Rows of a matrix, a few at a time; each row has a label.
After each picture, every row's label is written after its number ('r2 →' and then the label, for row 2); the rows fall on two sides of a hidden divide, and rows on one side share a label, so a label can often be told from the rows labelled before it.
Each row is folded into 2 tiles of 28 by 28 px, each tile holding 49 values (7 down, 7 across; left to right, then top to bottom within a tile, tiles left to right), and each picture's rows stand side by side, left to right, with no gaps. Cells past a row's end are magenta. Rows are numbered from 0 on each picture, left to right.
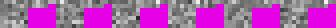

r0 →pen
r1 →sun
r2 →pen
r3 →pen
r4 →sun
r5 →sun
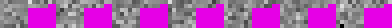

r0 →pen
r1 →pen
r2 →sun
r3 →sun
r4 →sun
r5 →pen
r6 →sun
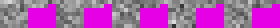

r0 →pen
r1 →sun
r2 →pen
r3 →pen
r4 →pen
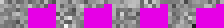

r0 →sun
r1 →sun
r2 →sun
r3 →pen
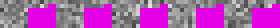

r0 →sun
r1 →sun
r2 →pen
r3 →pen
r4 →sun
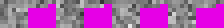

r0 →sun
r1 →sun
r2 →sun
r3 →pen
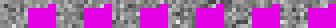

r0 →pen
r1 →sun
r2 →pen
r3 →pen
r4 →pen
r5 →sun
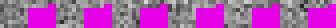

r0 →pen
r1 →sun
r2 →pen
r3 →pen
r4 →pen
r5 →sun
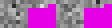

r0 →sun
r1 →pen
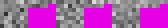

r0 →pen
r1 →pen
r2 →pen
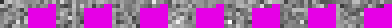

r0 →pen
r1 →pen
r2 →sun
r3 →pen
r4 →pen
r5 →sun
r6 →pen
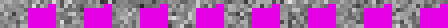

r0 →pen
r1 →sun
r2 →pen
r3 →pen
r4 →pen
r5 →pen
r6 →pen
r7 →pen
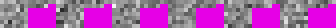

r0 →pen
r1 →sun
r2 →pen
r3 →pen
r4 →pen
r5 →pen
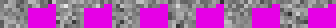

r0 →pen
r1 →pen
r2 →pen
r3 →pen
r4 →sun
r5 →pen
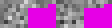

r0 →sun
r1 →sun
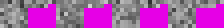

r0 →pen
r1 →pen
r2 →sun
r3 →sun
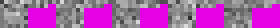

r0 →pen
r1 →pen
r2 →sun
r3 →pen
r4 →sun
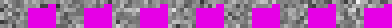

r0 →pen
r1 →pen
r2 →sun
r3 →pen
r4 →pen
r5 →sun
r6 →pen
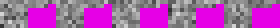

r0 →sun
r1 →sun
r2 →pen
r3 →pen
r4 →sun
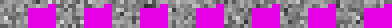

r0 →pen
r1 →sun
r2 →pen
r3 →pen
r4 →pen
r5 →sun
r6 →pen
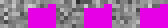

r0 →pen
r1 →sun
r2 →sun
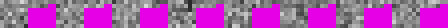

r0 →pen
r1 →sun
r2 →pen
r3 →sun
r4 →sun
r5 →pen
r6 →pen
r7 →pen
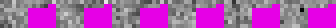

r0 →pen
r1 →pen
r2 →sun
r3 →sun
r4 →pen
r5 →pen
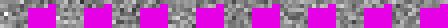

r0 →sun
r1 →sun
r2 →pen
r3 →pen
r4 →sun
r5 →pen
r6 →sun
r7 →sun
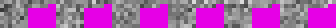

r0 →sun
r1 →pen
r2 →sun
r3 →pen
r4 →pen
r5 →sun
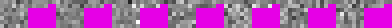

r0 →sun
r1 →sun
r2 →sun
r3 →sun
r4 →sun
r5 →pen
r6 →sun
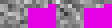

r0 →pen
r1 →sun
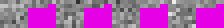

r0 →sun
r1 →sun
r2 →sun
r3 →pen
